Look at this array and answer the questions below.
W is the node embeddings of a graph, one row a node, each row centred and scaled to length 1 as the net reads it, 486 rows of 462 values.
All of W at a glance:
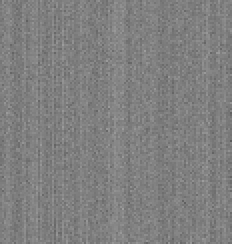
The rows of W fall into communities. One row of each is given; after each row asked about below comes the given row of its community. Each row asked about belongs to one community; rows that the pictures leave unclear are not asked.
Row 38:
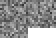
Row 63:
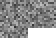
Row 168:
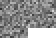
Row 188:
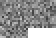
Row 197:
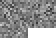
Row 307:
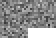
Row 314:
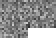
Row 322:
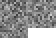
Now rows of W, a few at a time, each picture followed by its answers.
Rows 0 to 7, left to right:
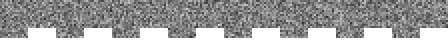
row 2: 307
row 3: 314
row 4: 322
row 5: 63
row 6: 314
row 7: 197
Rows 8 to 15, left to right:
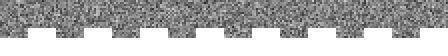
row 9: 188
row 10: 314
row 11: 314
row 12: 38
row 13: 188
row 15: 168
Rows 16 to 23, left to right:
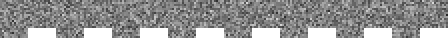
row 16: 314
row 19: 314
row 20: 197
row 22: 63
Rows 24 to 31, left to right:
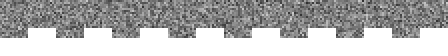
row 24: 188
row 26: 314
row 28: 322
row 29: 307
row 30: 314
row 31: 38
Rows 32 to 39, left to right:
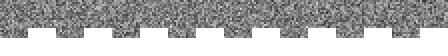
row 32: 63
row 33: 197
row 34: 188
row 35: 307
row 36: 188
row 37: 168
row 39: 38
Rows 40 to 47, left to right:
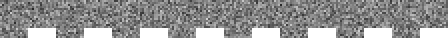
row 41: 168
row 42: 322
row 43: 307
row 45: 188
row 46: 307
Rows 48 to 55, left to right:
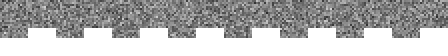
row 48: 322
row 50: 307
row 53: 63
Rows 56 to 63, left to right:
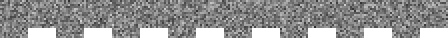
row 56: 38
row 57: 38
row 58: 197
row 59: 168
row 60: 197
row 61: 188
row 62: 168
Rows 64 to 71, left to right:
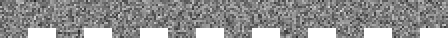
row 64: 38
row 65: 188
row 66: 197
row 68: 168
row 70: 197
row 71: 322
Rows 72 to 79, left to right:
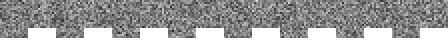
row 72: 197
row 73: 168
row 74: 63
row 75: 38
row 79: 168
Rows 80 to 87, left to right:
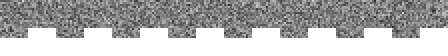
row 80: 38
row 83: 307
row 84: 38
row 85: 197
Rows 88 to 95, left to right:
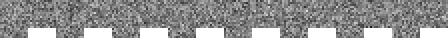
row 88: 314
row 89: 63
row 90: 188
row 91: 197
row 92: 322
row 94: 38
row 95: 197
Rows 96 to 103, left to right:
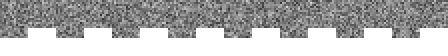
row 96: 168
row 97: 188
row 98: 168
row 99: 197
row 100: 314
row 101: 322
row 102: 322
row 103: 314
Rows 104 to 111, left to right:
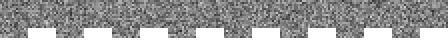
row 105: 307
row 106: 188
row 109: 307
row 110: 314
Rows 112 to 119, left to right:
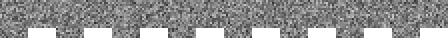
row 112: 188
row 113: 188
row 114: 197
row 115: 314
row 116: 188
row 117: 307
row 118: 314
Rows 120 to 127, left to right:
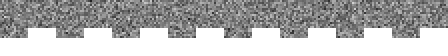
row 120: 38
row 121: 322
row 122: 197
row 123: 197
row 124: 314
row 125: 314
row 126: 307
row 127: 307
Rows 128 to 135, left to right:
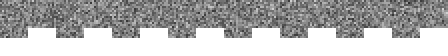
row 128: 188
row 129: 168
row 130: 188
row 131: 307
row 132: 63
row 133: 168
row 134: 307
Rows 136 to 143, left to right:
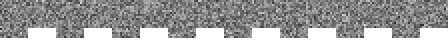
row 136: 188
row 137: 197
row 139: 314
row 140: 168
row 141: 322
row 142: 197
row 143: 38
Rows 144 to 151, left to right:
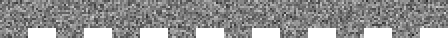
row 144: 197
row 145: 314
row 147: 197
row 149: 188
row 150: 38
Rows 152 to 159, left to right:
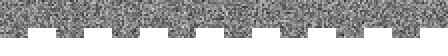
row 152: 307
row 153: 63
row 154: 38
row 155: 38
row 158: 168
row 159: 188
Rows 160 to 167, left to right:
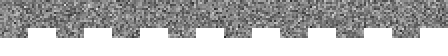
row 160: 314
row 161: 38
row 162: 314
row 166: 322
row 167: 188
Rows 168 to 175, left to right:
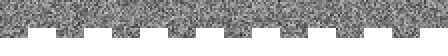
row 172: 168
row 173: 188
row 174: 188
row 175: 63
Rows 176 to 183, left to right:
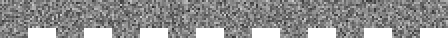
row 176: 38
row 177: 188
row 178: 38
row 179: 307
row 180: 188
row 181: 307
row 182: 38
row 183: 63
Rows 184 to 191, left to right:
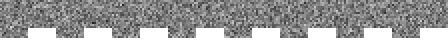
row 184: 63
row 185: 197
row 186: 188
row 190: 168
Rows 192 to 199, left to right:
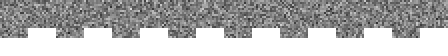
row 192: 314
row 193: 168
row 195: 63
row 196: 197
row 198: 188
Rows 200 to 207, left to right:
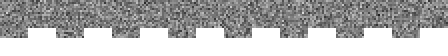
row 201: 197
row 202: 314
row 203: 307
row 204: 188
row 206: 314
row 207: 38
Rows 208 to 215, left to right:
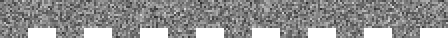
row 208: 197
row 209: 38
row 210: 63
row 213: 307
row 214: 307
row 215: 197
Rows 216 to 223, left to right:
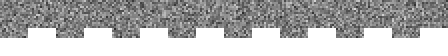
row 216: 38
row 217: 314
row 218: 63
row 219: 38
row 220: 322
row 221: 168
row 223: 314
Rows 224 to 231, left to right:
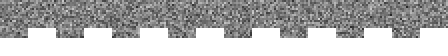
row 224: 307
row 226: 168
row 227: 197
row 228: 63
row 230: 63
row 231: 63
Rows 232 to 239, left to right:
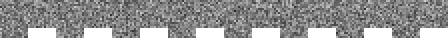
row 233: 307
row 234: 63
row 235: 322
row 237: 168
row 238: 197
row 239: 188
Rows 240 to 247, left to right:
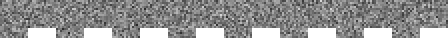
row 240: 197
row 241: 314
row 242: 197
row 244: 188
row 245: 322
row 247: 307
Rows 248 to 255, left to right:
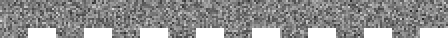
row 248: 314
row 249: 38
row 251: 63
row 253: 197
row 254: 63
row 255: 188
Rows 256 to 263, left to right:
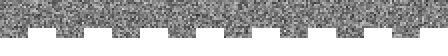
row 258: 197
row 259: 197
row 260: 168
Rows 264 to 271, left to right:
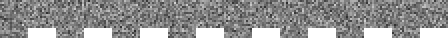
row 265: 322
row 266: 188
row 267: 168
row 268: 322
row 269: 307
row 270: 188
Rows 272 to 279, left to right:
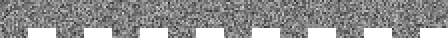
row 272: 63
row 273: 188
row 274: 38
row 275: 168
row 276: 307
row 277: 322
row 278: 322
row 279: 188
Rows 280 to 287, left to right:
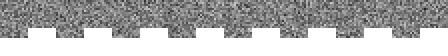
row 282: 322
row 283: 197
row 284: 168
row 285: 322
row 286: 168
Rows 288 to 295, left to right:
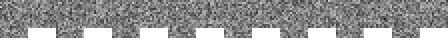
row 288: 197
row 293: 63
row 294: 38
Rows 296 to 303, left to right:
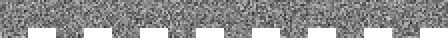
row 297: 322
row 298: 197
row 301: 38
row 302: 197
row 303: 188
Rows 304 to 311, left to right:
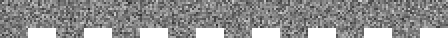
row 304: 168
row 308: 307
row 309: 197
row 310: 314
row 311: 322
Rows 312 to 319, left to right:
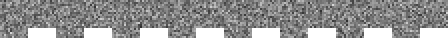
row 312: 197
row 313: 197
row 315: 168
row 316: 63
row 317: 322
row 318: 63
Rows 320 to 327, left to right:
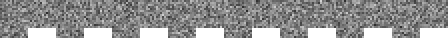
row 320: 168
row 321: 63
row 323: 168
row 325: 307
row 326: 38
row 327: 188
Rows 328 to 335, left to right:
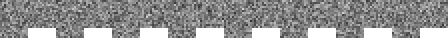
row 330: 38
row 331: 63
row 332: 307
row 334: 168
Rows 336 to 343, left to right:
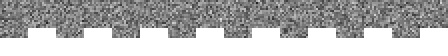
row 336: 168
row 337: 307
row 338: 197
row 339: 197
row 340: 188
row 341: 314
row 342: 307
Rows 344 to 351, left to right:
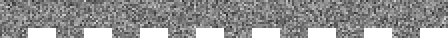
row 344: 314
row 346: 63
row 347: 322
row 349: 168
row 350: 38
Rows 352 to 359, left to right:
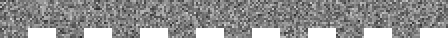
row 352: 197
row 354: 63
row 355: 322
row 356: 197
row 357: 38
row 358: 314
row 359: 307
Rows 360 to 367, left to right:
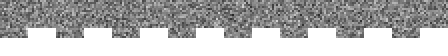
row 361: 188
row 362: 168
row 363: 307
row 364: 307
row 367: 314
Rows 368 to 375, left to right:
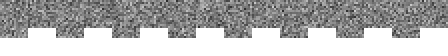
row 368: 322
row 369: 314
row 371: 38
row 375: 188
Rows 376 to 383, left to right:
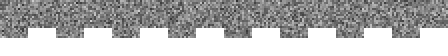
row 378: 307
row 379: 307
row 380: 63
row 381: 197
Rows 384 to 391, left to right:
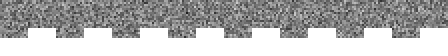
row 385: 168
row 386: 188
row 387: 322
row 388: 314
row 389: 314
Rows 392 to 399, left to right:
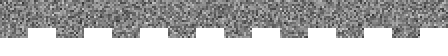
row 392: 307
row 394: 38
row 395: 188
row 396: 188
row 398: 188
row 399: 314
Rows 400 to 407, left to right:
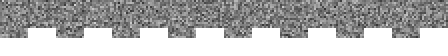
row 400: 307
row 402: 307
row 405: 168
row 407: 314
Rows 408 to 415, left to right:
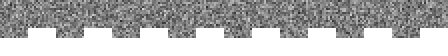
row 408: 307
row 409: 38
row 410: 197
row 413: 322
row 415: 63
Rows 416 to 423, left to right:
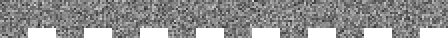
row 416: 168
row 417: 197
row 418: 188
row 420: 168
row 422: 314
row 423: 307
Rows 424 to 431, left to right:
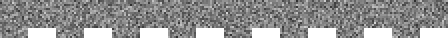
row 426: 197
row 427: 188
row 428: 168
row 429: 322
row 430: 307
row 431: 188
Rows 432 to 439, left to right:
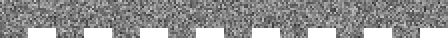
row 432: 168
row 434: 322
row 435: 307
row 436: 38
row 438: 314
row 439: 197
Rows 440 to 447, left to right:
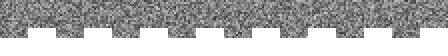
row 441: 322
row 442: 38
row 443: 307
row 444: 197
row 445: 38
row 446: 38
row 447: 188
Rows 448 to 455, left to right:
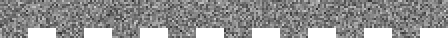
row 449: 188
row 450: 307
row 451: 197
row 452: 314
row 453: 197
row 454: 38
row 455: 322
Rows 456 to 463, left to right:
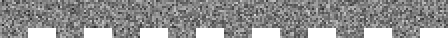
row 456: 322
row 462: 197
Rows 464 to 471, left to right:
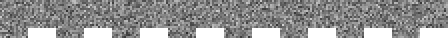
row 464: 188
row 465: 38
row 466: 168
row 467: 188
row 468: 63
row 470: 188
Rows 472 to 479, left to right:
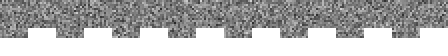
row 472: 197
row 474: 38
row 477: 188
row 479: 188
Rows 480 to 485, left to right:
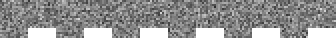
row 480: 307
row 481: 188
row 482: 197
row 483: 38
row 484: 197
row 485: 38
